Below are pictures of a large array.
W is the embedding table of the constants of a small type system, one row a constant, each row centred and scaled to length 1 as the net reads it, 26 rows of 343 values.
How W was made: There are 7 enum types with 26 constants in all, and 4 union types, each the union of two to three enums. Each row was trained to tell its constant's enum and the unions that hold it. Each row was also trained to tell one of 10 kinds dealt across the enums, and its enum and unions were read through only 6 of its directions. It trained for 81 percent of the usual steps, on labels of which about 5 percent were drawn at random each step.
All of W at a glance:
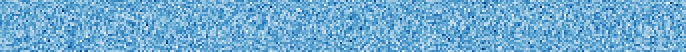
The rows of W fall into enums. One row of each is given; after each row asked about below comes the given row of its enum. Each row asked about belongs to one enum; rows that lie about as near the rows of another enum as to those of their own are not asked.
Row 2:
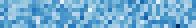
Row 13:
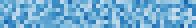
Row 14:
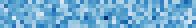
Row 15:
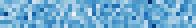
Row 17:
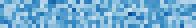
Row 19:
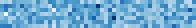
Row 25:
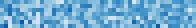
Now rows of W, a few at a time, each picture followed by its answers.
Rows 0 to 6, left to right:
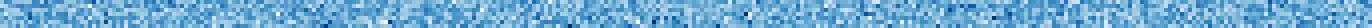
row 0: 17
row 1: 14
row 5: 19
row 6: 13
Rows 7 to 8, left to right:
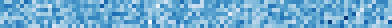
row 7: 25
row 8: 14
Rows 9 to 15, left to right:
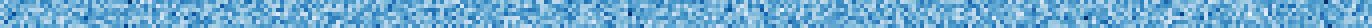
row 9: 14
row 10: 2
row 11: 25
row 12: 25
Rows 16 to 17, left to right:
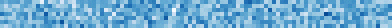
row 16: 15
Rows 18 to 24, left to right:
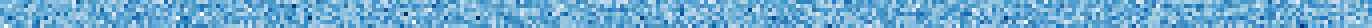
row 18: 15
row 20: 17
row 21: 13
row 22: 25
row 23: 15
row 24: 13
